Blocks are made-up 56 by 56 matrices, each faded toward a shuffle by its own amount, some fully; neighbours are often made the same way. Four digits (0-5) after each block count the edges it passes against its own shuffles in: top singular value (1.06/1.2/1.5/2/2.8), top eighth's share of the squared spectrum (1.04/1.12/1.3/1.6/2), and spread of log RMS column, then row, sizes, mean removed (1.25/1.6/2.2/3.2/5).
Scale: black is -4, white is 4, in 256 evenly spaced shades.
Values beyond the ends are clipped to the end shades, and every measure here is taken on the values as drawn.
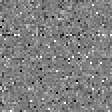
3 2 0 1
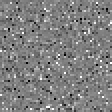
2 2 0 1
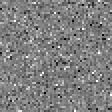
0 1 0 0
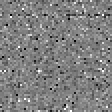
2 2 0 1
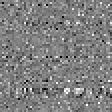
4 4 1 2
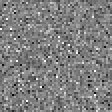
1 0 0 0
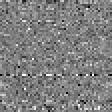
4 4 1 2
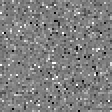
0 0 0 0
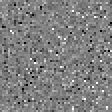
1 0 0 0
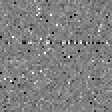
3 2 0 1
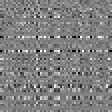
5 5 2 4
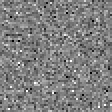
2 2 0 0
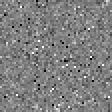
0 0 0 0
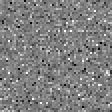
0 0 0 1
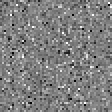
1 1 1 0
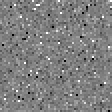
0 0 0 0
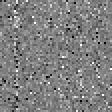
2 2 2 0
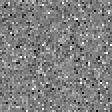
0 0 0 0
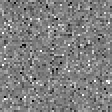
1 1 0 0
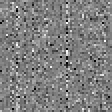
2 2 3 0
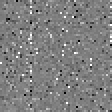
2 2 1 0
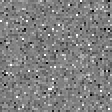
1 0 0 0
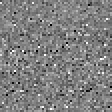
1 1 0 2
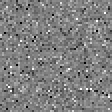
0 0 0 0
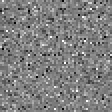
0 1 0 1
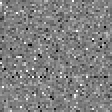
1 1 0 1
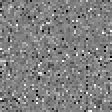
0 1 1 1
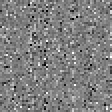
1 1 2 0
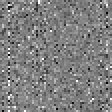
2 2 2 0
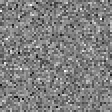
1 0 0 0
